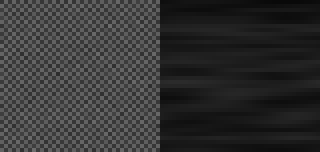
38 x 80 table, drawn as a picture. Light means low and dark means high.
It is made of 1 by 2 panels. Panel 1,1: high, checkered. Panel 1,2: very high, streaked across, faint in contrast.
